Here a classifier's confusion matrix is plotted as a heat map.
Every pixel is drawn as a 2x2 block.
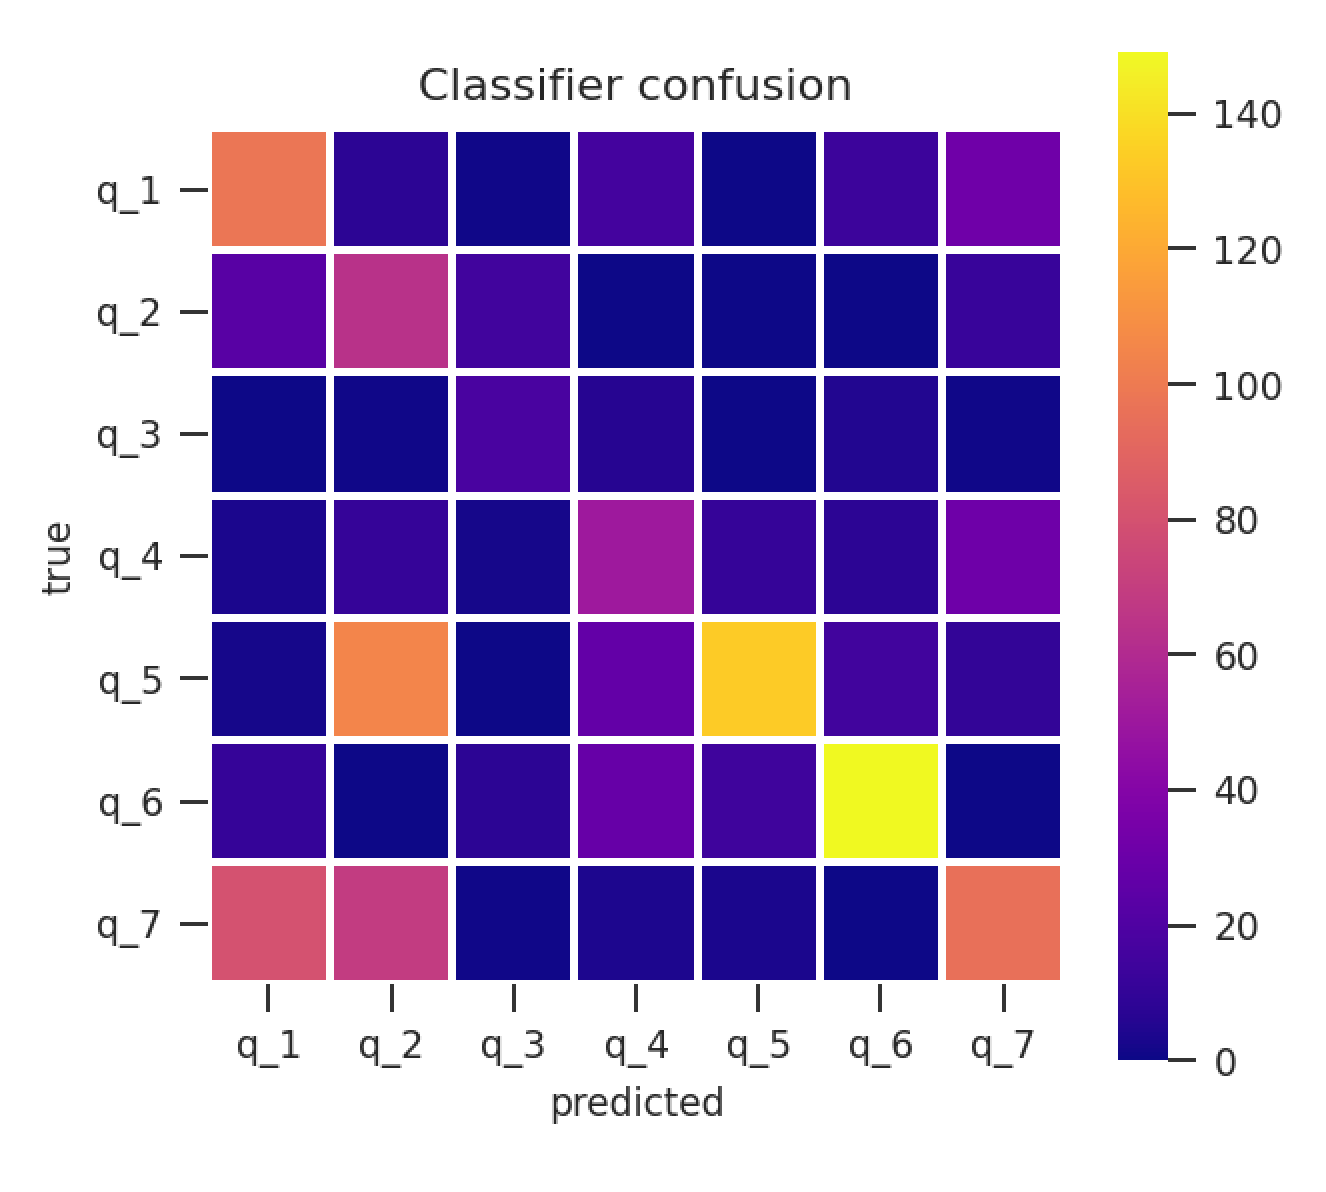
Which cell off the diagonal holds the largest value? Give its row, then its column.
q_5, q_2
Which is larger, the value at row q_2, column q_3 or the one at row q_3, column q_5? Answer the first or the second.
the first
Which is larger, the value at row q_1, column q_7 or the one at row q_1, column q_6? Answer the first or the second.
the first
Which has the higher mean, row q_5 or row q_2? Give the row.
q_5
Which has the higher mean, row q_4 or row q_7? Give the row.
q_7
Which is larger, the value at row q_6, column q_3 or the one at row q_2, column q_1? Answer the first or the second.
the second
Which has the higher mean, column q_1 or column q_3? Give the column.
q_1
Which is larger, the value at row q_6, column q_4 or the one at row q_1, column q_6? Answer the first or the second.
the first
